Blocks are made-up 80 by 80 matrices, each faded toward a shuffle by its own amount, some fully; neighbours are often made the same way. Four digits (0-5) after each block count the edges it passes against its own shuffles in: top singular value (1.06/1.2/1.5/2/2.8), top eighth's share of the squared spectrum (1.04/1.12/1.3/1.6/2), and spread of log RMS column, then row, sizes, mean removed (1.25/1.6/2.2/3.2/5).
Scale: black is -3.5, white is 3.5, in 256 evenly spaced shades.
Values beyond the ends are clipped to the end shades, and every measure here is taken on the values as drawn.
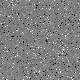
0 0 0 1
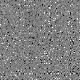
4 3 1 2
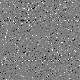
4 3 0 1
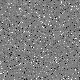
1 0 0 0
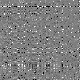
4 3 2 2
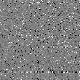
4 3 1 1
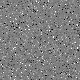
0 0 0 0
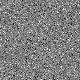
0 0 0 0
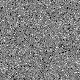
0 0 0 0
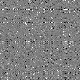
4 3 2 2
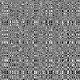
5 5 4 3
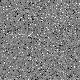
2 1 0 0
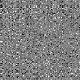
4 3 2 2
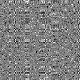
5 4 3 2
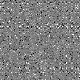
4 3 1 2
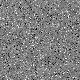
2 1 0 0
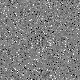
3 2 0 0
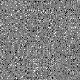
4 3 2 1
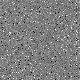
2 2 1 0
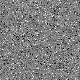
3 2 0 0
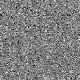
3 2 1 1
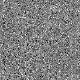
1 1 2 0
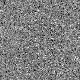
1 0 1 0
